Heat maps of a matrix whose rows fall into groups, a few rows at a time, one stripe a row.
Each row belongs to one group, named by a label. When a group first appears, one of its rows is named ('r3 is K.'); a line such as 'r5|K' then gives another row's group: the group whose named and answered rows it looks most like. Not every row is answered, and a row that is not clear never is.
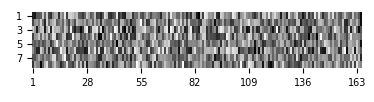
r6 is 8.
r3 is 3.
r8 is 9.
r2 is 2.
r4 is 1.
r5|9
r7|1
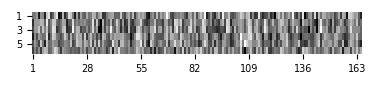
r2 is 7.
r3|1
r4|2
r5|2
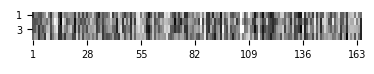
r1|9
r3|9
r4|9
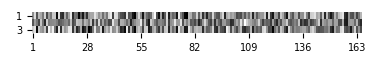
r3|3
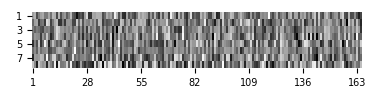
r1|3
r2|9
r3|9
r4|9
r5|7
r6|7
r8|3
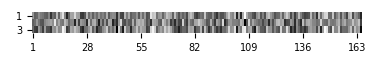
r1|1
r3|1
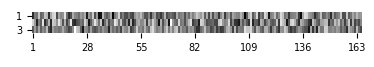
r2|3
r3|1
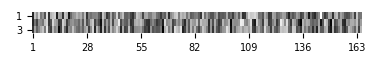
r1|2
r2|7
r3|7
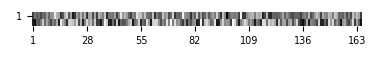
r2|8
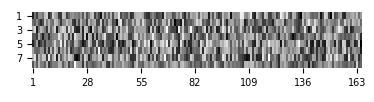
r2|9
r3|3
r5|8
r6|8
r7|3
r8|2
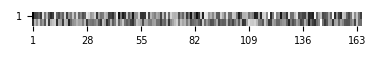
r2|2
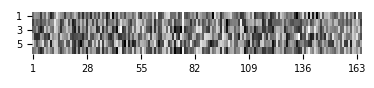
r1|9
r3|9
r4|8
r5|3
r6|9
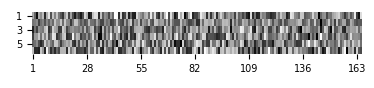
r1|3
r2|8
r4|1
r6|8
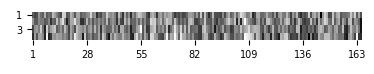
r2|1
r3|2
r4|2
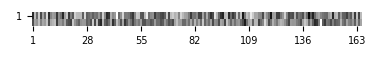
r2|7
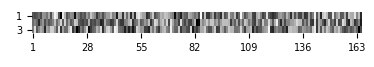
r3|3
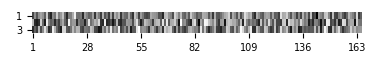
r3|1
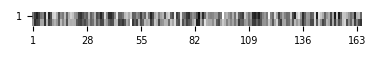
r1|8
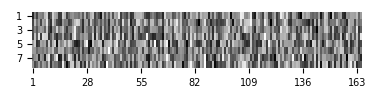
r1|7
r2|1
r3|7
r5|3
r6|3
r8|1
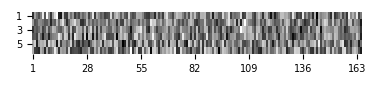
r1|7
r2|1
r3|2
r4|2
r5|3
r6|8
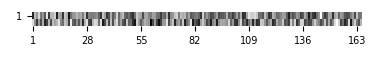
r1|2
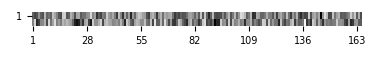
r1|1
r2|3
